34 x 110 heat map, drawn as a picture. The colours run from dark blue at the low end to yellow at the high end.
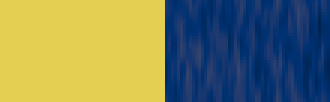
The table splits into one row of 2 panels. Panel 1,1: very high, flat. Panel 1,2: very low, streaked downward, faint in contrast.
